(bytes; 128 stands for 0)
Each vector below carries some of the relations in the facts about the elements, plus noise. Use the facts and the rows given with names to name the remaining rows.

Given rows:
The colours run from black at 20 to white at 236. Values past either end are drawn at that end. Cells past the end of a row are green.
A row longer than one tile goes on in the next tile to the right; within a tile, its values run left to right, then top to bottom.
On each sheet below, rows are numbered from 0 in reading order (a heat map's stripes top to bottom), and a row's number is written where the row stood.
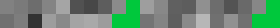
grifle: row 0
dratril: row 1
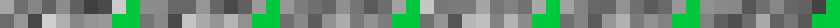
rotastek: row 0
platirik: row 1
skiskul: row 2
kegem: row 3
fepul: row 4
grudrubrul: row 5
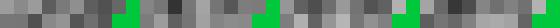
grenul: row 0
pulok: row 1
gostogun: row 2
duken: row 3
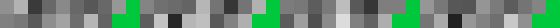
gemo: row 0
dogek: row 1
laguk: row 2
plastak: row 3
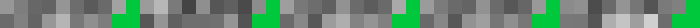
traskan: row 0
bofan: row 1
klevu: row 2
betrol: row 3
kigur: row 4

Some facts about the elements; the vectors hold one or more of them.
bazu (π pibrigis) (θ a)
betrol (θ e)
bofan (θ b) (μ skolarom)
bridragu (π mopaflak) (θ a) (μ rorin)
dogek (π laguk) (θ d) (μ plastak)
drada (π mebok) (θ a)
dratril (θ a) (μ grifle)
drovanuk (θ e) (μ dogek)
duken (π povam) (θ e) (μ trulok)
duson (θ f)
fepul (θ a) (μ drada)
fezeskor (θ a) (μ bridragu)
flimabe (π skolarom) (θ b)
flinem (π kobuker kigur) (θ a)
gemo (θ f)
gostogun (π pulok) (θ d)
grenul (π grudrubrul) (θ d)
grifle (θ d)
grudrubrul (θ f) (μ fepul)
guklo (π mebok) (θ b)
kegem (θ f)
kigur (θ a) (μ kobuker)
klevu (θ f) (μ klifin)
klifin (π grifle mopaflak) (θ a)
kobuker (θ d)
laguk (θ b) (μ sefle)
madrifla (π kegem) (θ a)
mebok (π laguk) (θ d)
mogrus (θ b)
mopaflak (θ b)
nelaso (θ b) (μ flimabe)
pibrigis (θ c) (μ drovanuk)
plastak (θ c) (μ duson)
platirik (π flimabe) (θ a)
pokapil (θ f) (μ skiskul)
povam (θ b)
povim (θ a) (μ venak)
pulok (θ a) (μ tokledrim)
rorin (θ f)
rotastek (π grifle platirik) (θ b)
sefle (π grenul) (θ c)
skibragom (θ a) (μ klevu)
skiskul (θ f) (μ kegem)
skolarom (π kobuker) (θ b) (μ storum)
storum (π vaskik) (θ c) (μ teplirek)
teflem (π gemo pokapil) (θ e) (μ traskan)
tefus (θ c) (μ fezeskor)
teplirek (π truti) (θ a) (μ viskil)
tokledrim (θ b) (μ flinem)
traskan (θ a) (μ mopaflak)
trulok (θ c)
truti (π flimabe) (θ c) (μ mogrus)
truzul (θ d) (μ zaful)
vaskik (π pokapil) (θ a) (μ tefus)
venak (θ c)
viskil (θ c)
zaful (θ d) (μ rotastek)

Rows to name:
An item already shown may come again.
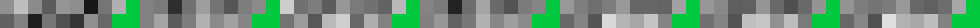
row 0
pibrigis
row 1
pulok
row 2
madrifla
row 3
pulok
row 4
flimabe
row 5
truti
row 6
flimabe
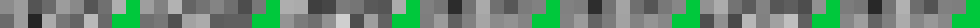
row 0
drovanuk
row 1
sefle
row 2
teflem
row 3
pulok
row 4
pulok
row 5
skolarom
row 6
pulok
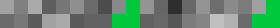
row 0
sefle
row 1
povam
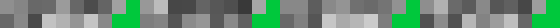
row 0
platirik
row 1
storum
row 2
kobuker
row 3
skolarom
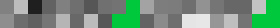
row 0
pokapil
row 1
flinem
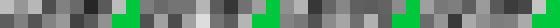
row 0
bazu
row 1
mebok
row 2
gemo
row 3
klifin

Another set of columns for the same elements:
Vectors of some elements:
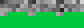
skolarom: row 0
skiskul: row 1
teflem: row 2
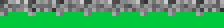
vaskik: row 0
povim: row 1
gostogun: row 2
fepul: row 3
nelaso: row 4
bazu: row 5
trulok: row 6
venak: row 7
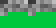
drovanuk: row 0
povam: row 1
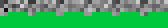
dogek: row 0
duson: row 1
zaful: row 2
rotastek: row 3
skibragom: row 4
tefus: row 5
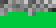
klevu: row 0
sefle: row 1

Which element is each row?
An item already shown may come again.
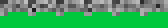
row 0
viskil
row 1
mebok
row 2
pibrigis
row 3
pokapil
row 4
pulok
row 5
kobuker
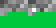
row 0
platirik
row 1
flinem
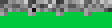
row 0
bofan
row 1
dogek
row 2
pibrigis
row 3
grenul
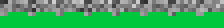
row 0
kegem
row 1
teflem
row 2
grudrubrul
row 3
storum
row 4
bridragu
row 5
kegem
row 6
rorin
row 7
rotastek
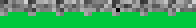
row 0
duken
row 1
pokapil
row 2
gemo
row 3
teplirek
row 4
laguk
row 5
pibrigis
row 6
klifin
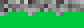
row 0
teflem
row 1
flimabe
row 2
pulok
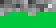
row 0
kigur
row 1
truti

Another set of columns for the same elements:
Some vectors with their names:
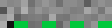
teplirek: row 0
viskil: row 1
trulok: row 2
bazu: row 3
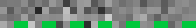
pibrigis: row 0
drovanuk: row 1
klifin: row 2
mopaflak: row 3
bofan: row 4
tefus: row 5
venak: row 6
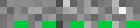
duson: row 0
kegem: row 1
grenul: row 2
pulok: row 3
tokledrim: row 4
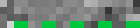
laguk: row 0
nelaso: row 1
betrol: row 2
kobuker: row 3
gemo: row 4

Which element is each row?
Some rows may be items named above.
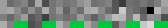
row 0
pulok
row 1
grudrubrul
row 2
pibrigis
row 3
pulok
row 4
bridragu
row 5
dogek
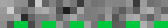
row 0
flinem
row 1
sefle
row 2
teflem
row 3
bofan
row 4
gemo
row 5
pulok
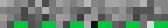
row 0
kigur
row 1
grudrubrul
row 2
truti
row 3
skolarom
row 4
flimabe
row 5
laguk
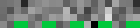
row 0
vaskik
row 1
povam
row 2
rotastek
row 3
storum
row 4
pokapil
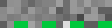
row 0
rorin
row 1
duken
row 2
mebok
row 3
platirik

